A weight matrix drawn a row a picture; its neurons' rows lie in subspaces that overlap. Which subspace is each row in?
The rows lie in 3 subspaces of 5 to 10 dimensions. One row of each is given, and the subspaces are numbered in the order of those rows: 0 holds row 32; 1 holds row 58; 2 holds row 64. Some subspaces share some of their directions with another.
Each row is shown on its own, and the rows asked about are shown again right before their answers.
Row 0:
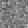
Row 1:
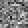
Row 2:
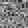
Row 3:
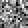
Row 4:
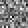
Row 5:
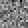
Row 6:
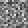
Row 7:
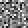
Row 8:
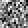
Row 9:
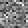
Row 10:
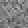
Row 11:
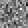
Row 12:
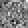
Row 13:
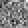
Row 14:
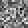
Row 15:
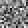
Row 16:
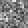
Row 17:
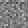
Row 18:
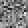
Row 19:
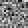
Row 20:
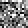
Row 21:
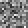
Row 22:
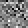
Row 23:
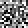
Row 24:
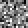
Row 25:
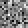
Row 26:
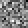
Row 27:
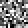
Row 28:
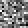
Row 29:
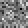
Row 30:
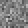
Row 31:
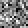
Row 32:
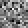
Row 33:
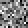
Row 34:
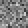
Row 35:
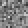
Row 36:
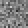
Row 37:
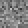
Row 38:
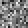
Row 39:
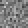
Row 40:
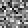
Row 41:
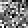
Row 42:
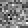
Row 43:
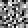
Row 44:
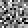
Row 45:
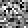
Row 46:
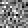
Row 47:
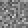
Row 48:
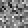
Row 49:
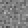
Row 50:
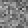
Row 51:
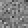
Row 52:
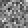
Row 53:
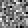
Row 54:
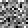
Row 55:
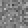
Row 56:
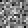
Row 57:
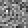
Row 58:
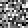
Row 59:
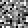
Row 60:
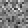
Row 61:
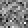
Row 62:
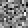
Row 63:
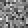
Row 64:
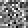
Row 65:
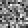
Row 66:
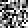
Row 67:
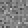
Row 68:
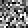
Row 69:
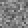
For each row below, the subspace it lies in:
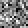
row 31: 1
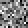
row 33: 1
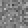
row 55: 1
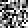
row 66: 1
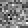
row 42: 1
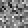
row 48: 2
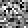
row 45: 0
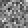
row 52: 0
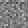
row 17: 2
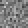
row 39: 2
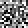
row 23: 2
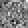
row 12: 0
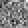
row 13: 0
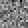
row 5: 1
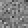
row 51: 0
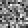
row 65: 1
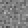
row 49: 2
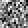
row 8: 0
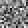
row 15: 2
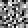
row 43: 2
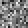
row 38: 1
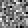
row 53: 1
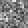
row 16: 1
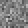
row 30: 1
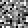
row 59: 2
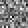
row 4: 1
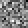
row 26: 0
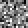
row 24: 2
